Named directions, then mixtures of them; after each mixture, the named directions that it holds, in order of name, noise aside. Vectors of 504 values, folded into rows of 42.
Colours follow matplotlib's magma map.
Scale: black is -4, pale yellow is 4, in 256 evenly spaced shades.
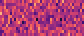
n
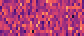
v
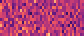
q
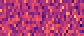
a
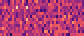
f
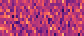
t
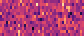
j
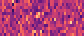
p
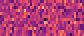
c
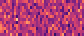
q, t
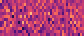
q, t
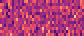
a, f, q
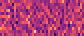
p, t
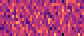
t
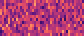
a, n, v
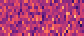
a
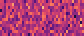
a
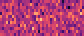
j, n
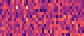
f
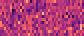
p, q, v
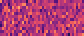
f, q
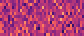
n, q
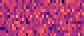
f, t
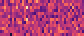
f, n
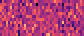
j, q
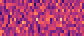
n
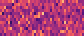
j, n, p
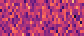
a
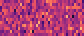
v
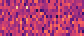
f
